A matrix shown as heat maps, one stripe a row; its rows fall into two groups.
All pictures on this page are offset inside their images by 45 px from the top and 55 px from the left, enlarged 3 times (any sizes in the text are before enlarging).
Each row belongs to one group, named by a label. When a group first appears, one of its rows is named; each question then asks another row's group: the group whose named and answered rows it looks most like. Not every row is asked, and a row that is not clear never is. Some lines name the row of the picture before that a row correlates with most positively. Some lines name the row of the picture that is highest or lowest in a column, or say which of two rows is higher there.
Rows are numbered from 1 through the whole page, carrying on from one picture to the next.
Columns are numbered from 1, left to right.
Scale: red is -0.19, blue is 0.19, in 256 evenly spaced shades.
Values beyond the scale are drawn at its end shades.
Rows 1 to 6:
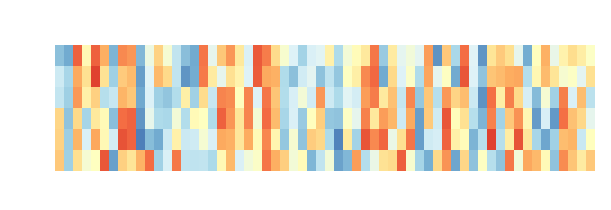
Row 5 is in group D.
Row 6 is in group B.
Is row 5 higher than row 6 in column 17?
No
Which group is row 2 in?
D
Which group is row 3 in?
D
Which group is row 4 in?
D
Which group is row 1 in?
D
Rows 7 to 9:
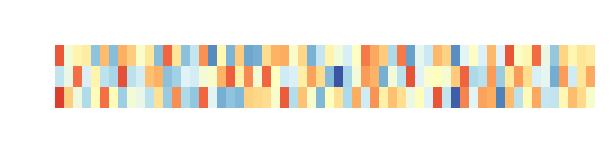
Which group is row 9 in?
B
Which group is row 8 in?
D
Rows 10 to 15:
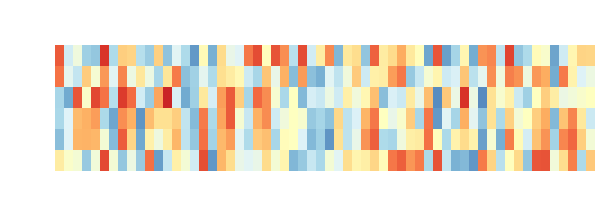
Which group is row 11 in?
B
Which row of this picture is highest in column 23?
11
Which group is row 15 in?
B
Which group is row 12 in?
D
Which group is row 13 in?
D
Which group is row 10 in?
B
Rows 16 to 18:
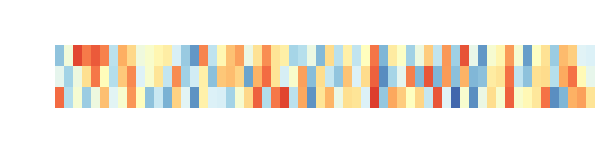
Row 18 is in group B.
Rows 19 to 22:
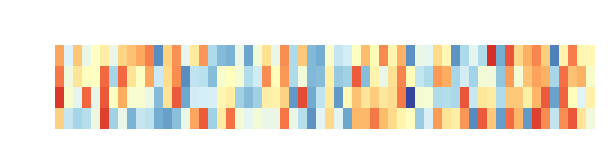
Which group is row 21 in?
B
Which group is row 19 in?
B
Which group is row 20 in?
B
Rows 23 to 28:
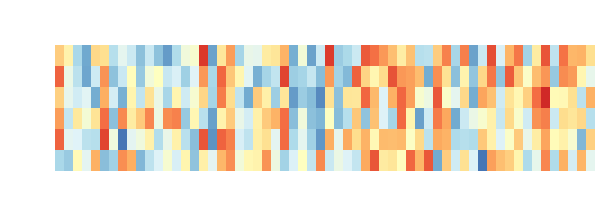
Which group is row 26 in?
B
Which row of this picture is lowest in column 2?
23
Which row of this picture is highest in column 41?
26
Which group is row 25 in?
B
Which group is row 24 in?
B
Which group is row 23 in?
B
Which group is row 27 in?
B
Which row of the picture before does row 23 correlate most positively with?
22
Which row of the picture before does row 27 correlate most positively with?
22
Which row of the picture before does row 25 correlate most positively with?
22
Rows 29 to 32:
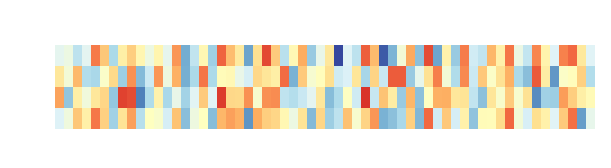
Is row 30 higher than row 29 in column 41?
No
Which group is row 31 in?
D
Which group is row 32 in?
D
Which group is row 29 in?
D
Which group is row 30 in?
B
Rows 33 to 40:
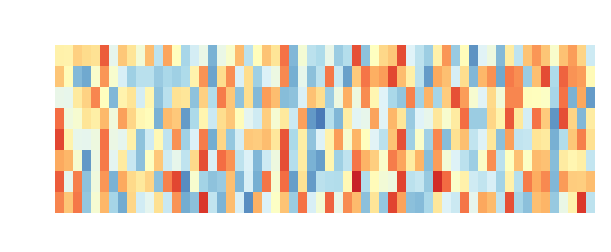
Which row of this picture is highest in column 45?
33
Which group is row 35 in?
D
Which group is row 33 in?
B
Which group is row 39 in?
B
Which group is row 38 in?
B
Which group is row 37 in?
B
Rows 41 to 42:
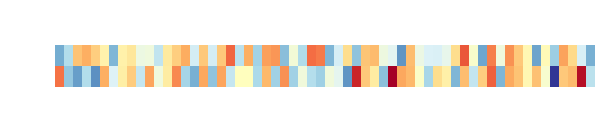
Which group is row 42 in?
B
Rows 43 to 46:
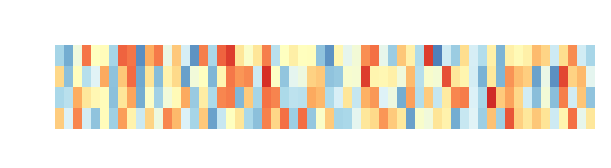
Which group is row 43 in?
D
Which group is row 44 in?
D
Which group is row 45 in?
D
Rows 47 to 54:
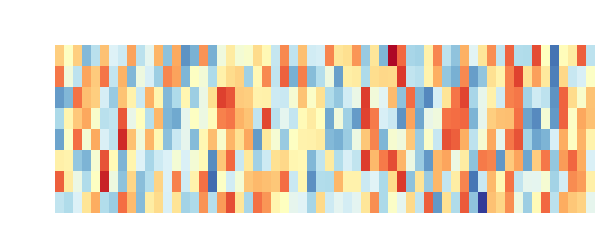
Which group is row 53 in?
B
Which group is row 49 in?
D
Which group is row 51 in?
D
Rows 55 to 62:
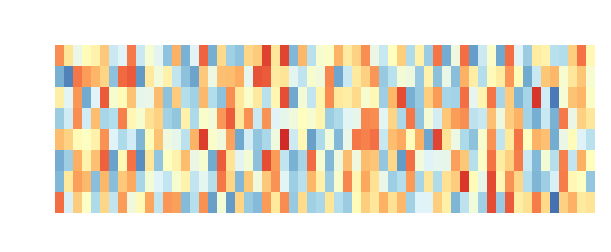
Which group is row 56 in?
D
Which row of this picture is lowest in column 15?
60
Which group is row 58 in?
D
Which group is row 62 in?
B
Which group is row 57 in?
B
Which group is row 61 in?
D
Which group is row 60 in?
D
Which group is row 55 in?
B
